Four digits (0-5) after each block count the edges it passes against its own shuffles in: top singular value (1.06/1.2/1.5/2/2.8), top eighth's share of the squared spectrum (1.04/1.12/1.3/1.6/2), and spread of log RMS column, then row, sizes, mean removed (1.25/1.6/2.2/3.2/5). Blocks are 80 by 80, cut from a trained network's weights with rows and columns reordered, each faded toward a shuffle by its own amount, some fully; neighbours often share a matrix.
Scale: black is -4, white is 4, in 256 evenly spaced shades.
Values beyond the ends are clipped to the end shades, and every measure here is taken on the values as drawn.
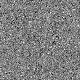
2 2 0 0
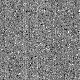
2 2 0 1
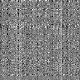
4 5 2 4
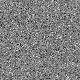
1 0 0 0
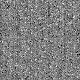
2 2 0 1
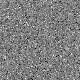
0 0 0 0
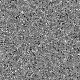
0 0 0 0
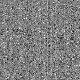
2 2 0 2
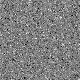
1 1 0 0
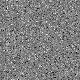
0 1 0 0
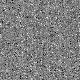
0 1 0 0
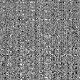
3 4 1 3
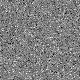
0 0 0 0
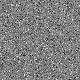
0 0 0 0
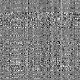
3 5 1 4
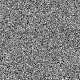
2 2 0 0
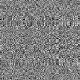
4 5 2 3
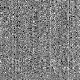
3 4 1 3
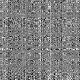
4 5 2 4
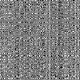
4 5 2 4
